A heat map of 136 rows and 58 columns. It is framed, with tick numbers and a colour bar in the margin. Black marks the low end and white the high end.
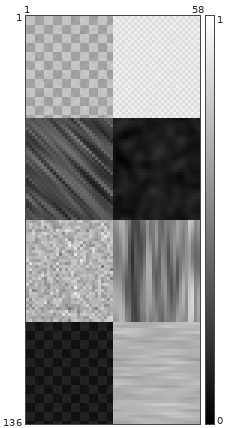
The table splits into 4 rows of 2 panels. Panel 1,1: high, checkered. Panel 1,2: very high, checkered, faint in contrast. Panel 2,1: low, slanting down to the right. Panel 2,2: very low, blotchy, faint in contrast. Panel 3,1: high, fine-grained. Panel 3,2: middling, streaked downward, strong in contrast. Panel 4,1: very low, checkered, faint in contrast. Panel 4,2: high, streaked across, faint in contrast.
